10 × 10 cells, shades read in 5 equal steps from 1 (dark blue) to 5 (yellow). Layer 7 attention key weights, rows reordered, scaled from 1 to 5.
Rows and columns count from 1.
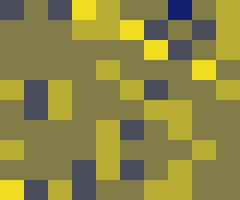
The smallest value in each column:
2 2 2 2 3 2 2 1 2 3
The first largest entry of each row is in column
4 6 7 9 1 3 5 1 5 1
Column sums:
33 27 32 31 36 31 32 31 32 34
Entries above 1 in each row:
9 10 10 10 10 10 10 10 10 10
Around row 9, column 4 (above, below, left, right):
3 2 3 4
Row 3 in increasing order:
2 3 3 3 3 3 3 3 4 5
